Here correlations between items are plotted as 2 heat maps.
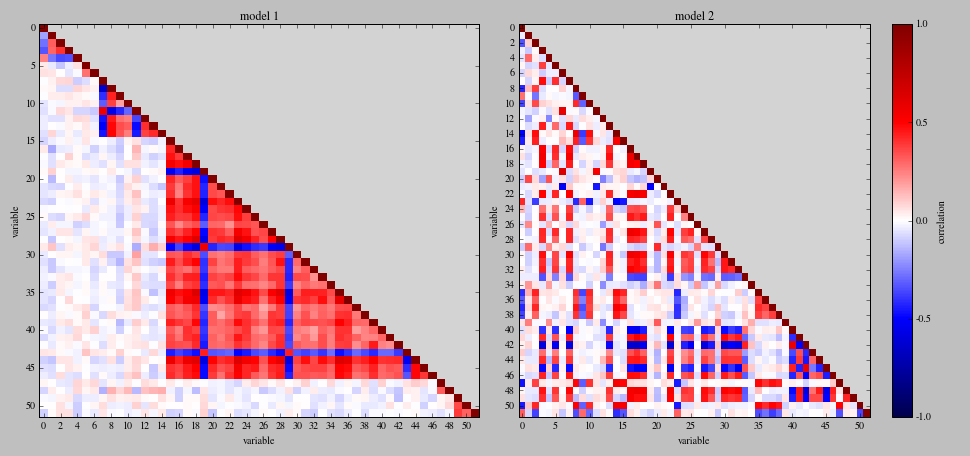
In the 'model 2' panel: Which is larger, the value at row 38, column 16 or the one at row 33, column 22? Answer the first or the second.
the first
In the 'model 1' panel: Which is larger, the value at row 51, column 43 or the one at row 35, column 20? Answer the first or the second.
the second
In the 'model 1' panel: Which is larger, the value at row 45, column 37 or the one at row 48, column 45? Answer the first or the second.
the first
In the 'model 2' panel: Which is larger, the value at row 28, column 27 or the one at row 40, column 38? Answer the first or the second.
the first
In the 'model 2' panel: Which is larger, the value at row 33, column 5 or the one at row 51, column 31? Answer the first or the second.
the second
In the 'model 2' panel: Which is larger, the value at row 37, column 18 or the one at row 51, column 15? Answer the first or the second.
the first
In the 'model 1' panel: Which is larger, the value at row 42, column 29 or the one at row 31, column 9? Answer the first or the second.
the second
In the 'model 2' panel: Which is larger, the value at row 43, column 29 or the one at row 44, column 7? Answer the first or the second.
the second
